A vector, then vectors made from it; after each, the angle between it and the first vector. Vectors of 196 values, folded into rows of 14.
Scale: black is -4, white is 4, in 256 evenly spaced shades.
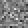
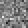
orthogonal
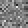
orthogonal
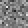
orthogonal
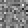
partly aligned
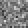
partly aligned
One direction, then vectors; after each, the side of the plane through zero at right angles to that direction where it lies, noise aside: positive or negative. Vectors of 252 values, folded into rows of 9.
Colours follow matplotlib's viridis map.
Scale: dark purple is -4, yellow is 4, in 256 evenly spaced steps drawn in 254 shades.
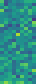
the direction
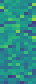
negative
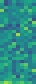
positive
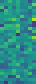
negative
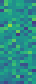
negative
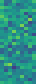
positive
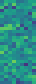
negative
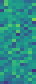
negative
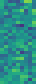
positive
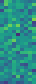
negative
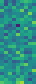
positive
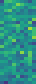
negative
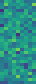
negative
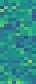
positive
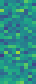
positive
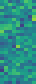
negative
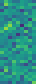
negative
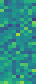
positive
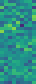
negative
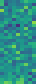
positive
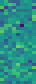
negative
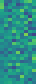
positive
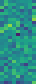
negative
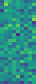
negative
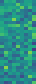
negative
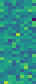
positive
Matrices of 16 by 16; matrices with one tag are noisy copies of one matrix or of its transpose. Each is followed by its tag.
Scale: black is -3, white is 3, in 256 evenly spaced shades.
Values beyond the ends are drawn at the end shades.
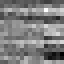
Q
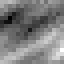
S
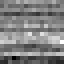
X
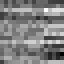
Q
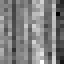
X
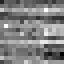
Q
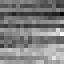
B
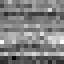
X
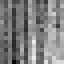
B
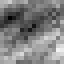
S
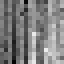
B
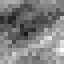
S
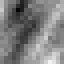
S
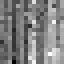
B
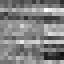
Q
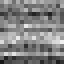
X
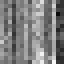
X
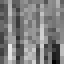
Q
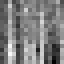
Q
